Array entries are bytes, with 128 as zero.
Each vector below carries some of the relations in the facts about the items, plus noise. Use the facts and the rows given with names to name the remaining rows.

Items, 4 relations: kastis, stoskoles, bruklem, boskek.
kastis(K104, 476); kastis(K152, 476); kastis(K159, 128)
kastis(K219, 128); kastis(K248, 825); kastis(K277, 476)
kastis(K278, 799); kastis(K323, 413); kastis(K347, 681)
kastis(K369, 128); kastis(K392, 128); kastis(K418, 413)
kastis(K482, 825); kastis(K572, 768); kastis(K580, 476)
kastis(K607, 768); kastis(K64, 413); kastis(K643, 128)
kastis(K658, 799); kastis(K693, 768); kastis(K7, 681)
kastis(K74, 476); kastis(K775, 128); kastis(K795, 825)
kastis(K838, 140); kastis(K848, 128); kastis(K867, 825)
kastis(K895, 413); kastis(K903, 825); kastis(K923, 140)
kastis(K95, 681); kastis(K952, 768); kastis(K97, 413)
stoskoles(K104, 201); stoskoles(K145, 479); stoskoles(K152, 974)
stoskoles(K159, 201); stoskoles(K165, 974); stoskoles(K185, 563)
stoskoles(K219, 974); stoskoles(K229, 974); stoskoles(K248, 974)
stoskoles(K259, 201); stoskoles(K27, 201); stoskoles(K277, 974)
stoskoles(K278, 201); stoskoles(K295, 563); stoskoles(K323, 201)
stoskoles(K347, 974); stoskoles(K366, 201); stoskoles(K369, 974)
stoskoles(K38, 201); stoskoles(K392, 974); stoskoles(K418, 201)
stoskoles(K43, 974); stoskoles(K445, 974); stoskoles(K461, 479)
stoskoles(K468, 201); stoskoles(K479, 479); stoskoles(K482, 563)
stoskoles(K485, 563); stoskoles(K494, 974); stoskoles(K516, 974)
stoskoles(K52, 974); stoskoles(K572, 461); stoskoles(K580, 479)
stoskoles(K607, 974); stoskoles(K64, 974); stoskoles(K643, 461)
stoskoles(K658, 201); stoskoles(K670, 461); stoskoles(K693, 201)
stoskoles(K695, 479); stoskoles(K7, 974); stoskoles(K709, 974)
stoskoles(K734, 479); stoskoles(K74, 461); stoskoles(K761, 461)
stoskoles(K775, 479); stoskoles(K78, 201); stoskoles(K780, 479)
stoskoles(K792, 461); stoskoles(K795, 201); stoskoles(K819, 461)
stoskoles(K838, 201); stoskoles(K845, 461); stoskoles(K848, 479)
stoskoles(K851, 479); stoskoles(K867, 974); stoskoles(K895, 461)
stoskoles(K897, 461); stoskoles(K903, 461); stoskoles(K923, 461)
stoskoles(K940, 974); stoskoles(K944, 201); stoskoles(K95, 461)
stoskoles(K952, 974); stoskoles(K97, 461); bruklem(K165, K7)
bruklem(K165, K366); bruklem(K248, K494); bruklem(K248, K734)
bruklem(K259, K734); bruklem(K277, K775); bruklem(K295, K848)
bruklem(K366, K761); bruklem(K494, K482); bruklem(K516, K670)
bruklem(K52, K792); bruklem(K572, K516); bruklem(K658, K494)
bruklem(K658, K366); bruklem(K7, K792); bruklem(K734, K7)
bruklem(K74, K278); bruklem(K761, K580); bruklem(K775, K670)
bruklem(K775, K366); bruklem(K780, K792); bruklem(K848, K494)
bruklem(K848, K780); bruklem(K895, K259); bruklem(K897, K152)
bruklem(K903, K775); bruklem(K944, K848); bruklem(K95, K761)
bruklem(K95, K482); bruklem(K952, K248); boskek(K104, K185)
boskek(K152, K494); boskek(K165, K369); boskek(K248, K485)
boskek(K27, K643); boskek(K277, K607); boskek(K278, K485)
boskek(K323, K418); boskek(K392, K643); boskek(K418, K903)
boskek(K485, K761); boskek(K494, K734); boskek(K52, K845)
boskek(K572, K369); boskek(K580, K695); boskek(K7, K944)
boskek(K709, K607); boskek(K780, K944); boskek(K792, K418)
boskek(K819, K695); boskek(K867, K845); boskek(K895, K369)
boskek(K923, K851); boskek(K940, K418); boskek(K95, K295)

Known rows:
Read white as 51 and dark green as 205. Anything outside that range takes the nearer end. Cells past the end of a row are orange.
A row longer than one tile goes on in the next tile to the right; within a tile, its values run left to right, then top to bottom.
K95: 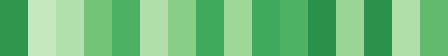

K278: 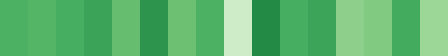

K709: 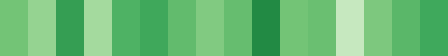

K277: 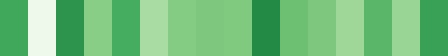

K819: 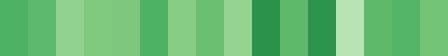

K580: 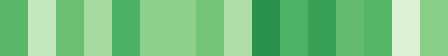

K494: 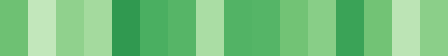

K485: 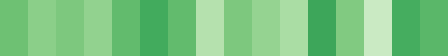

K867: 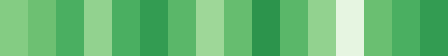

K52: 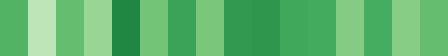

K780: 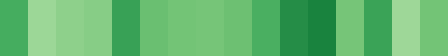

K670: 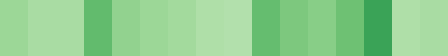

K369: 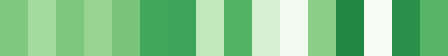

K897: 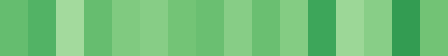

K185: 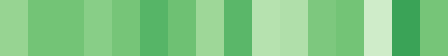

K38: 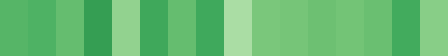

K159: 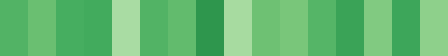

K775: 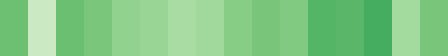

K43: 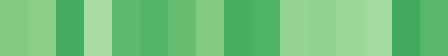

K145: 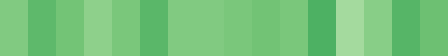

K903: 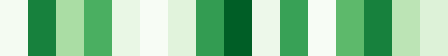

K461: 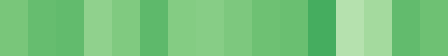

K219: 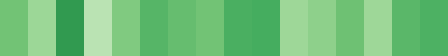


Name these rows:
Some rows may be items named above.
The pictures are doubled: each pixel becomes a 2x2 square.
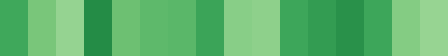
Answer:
K259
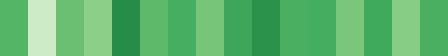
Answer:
K52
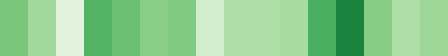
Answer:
K761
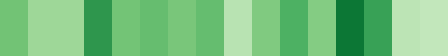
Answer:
K366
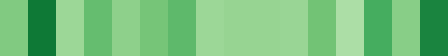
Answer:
K97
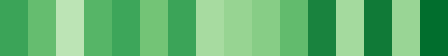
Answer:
K895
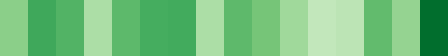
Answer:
K64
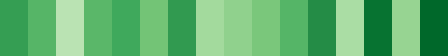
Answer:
K895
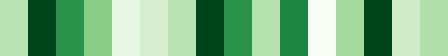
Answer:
K323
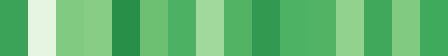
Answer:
K165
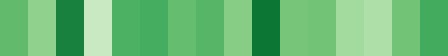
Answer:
K152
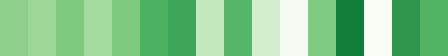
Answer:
K369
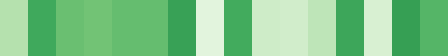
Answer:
K607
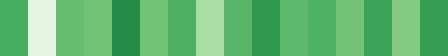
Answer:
K165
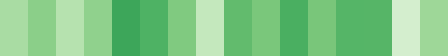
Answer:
K482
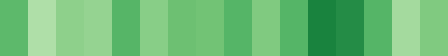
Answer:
K848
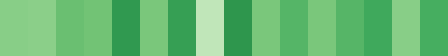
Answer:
K952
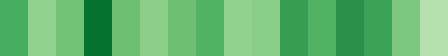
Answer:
K658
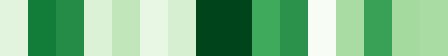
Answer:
K940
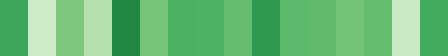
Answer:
K7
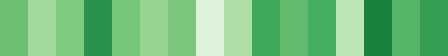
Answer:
K572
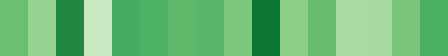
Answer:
K152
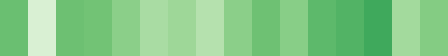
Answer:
K775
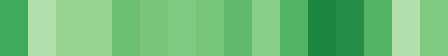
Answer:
K848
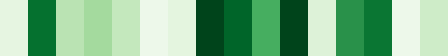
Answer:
K792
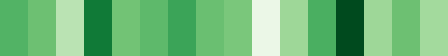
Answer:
K944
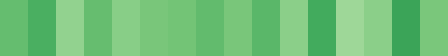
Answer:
K897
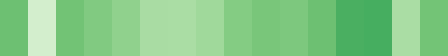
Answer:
K775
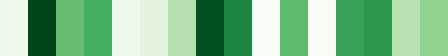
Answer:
K418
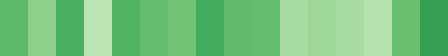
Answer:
K347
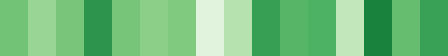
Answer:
K572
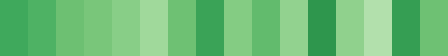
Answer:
K74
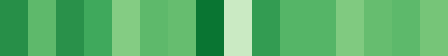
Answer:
K104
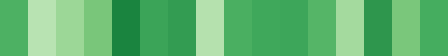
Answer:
K248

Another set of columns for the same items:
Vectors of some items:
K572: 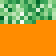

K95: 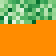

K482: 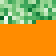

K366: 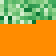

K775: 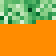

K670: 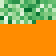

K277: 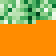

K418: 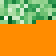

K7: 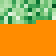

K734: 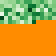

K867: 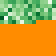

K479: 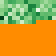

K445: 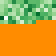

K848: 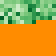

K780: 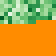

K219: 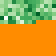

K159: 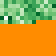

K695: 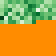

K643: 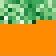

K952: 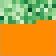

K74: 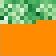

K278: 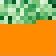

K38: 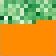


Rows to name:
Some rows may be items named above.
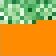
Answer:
K903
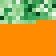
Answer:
K607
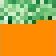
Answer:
K792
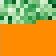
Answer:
K278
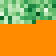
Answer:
K944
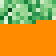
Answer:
K580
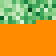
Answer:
K952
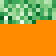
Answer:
K27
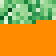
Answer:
K580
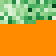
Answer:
K248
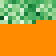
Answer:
K897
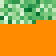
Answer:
K670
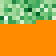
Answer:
K516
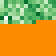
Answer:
K104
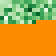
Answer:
K494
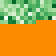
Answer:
K940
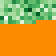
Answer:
K516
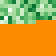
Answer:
K485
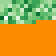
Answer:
K347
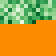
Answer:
K895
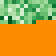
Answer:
K418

